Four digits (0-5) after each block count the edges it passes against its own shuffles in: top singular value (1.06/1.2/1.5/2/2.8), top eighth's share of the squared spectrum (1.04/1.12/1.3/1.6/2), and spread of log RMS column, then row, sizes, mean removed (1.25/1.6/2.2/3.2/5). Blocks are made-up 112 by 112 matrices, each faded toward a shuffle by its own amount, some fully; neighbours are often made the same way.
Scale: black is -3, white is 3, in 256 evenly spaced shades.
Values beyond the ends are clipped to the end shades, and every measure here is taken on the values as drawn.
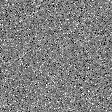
0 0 0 0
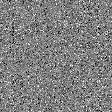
0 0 1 0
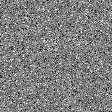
0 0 1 0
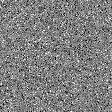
0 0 0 0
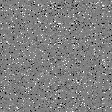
4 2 1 1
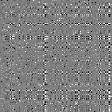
5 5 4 3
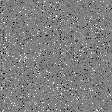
3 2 0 0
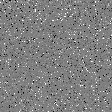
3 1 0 0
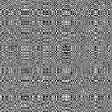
5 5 4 4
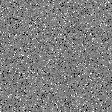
3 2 0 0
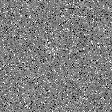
3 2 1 1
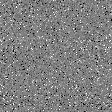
3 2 0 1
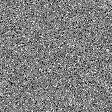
0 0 0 0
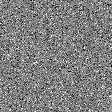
0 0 0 0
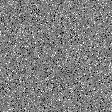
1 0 0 0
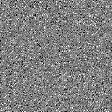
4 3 2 2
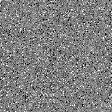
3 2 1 0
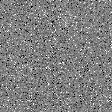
3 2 1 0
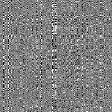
5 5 4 3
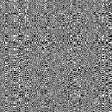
5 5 4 3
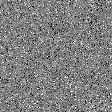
2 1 0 0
